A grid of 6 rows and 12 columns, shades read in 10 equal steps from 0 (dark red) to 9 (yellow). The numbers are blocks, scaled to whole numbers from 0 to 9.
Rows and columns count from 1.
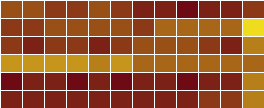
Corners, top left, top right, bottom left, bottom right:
3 2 1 5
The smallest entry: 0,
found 5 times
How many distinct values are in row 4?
3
